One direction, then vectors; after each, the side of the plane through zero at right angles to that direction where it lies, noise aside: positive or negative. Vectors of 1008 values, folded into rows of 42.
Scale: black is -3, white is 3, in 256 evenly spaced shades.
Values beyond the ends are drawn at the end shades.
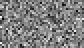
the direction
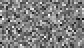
negative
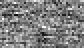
negative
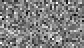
positive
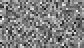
negative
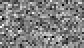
positive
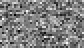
negative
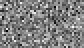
positive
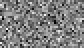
positive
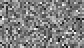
negative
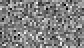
positive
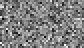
positive
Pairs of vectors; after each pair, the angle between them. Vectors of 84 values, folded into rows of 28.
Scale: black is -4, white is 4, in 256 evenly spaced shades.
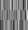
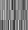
partly aligned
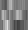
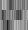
nearly opposite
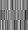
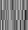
nearly parallel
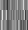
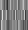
nearly parallel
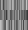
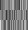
partly aligned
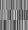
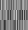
nearly parallel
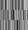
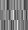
nearly opposite
